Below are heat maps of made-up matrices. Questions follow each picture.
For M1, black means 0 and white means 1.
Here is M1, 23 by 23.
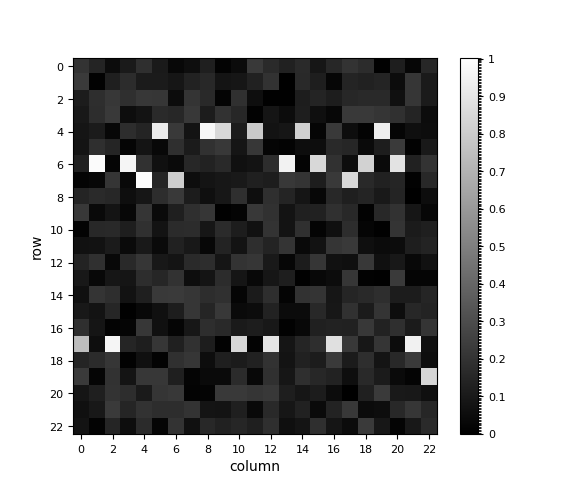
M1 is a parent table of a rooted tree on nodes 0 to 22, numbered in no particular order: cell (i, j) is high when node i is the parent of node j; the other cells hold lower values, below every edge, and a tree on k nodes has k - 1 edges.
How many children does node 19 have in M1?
1
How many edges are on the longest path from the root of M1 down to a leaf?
3
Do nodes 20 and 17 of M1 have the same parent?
no
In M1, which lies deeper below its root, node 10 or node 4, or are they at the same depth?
node 10
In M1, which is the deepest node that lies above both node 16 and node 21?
17
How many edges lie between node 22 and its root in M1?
3
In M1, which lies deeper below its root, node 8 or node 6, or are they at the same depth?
node 8
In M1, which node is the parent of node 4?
7
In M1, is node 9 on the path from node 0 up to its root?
no
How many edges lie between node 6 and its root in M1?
1
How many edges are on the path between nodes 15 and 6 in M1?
1
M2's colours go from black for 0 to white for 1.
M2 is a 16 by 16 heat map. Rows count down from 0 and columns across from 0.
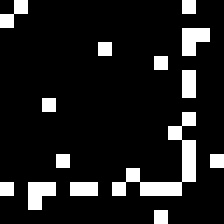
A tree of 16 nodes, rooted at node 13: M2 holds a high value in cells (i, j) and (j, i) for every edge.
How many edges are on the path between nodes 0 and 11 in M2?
2
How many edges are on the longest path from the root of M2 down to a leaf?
2
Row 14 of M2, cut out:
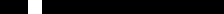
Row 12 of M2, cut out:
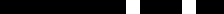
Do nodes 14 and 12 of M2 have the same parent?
no
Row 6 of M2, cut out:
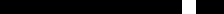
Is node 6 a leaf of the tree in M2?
yes
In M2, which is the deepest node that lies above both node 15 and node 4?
11
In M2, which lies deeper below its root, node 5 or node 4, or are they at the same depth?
node 4
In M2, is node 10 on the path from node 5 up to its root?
no
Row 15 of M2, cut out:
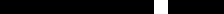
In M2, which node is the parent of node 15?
11
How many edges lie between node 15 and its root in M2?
2
